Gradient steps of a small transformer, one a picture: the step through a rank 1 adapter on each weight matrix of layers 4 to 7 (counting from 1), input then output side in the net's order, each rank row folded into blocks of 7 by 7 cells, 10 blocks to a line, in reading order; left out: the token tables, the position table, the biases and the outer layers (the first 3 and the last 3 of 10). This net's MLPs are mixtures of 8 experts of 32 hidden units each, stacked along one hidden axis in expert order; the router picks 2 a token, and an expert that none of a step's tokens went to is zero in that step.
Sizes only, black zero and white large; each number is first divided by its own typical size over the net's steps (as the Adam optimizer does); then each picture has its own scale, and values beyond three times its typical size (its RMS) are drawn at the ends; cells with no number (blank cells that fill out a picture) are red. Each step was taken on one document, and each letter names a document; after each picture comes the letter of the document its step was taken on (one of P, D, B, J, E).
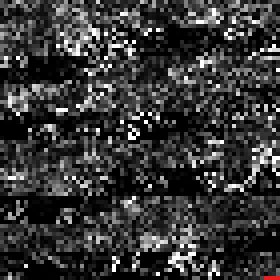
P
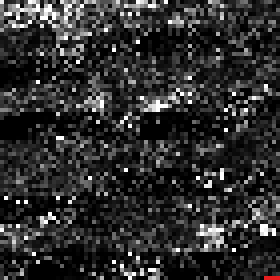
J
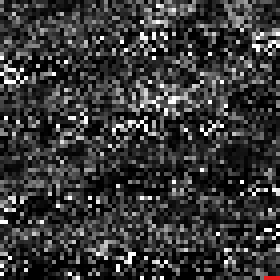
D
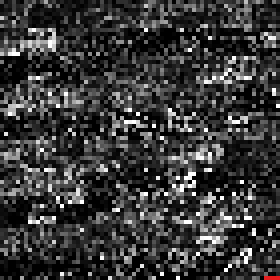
D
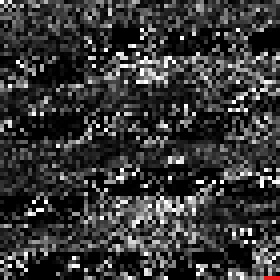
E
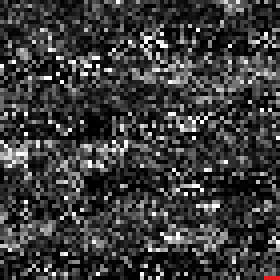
D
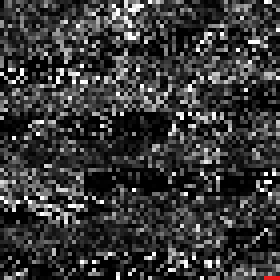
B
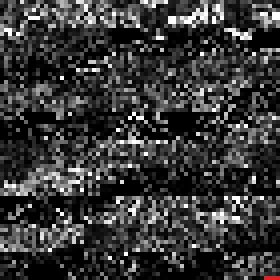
P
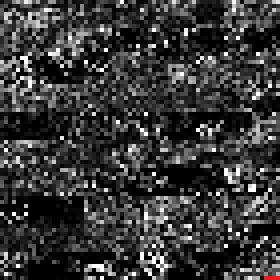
E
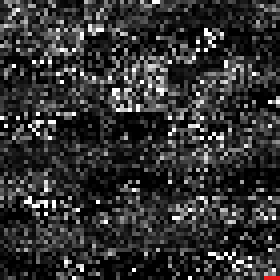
B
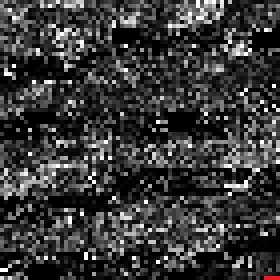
P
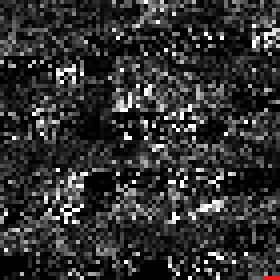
B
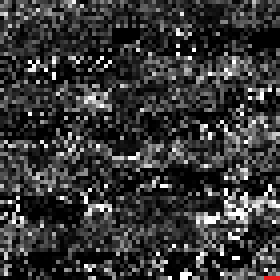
E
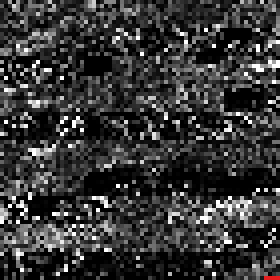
D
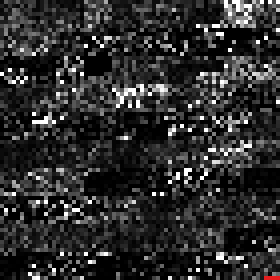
B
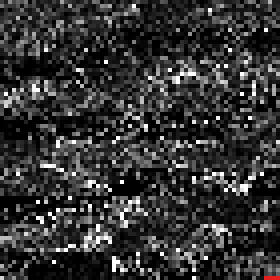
J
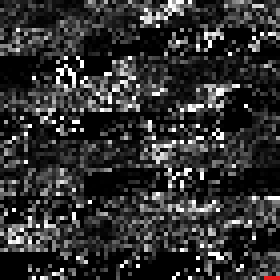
B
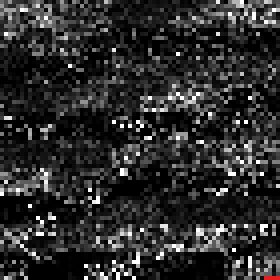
J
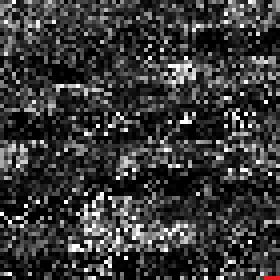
E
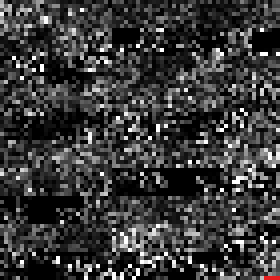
E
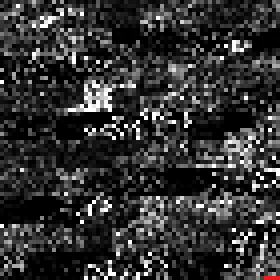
E
